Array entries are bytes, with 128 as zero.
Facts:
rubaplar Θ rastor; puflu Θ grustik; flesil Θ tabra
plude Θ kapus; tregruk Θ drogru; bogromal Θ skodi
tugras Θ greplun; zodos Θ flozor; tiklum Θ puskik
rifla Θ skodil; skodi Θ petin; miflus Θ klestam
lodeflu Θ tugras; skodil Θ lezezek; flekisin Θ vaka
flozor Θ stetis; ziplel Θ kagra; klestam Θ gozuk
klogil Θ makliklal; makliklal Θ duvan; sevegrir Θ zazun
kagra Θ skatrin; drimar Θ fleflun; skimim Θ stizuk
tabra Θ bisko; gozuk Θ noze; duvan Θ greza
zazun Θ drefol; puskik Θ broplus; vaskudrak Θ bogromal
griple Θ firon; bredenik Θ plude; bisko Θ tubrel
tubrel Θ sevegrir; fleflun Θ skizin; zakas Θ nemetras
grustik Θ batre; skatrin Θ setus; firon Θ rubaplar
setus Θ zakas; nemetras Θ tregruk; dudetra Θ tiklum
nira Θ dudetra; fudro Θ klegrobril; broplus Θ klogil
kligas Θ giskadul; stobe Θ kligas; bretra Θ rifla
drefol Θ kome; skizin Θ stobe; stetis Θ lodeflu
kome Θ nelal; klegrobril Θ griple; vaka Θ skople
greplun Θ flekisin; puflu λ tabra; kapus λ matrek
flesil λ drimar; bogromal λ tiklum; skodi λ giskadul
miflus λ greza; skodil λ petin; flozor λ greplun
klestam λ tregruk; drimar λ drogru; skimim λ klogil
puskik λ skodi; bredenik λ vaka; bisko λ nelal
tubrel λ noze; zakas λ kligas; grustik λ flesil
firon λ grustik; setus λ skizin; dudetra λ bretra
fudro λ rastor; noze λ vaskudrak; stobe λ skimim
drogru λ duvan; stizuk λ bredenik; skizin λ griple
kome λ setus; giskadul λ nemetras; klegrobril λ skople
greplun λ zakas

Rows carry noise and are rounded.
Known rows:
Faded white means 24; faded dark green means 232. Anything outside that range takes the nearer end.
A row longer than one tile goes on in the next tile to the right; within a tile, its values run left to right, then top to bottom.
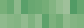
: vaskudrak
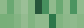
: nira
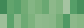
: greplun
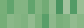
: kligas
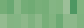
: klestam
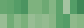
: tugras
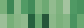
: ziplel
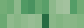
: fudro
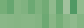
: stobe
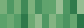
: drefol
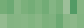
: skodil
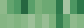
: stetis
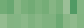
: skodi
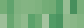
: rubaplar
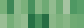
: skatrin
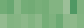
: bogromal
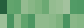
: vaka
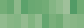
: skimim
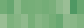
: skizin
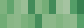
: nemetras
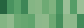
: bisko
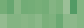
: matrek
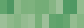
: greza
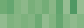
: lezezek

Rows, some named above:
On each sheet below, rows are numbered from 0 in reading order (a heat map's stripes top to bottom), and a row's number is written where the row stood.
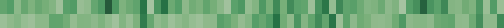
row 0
duvan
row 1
flozor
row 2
makliklal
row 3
kome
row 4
greplun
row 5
bisko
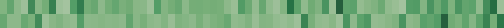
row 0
tregruk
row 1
griple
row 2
skizin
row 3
puskik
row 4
vaka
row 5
nelal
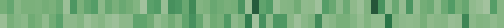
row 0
firon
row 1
duvan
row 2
sevegrir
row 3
skople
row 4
nira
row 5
klegrobril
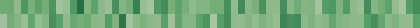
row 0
drimar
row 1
drogru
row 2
rastor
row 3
setus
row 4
zakas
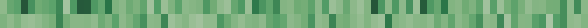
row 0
zodos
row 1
flesil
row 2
klogil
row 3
tubrel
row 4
dudetra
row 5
flesil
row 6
rastor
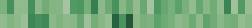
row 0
setus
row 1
kagra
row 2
giskadul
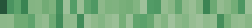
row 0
tabra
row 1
greza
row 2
broplus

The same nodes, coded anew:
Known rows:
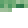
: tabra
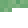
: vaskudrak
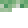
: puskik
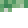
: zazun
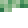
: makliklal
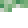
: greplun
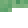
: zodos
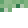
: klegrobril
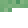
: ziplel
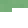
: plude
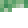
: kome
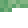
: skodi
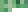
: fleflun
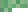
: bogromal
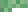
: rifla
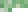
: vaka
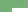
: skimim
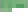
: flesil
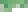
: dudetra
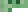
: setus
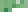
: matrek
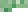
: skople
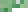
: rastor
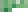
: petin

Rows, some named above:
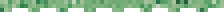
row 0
makliklal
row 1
tregruk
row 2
skople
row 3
ziplel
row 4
nira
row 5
tugras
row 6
zakas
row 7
drogru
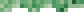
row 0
broplus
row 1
kome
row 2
stetis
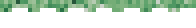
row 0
lodeflu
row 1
duvan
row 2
lodeflu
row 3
greplun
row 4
drimar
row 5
nelal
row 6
sevegrir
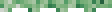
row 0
flekisin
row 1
makliklal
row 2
klogil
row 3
skatrin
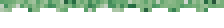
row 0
tiklum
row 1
duvan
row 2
nemetras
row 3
drefol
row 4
bisko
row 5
giskadul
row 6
greza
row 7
setus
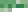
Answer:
tubrel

